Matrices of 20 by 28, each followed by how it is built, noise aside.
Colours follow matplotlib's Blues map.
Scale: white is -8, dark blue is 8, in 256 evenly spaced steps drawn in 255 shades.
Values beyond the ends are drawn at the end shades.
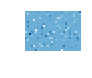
sparse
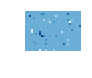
sparse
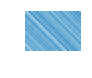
Toeplitz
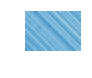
Toeplitz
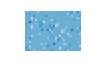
sparse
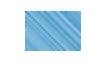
Toeplitz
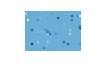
sparse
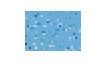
sparse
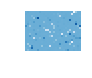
sparse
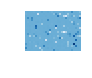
sparse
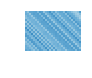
Toeplitz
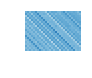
Toeplitz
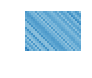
Toeplitz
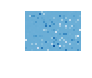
sparse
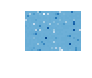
sparse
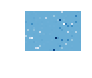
sparse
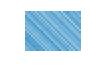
Toeplitz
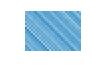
Toeplitz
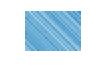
Toeplitz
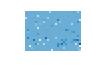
sparse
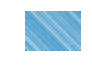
Toeplitz
